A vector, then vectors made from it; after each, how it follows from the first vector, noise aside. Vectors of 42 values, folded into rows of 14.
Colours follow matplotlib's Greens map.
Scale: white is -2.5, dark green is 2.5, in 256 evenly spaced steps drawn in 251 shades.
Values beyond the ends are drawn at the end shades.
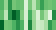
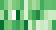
sign-scrambled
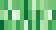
sign-scrambled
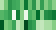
sign-scrambled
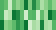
sign-scrambled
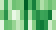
negated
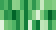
sign-scrambled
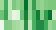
negated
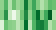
negated
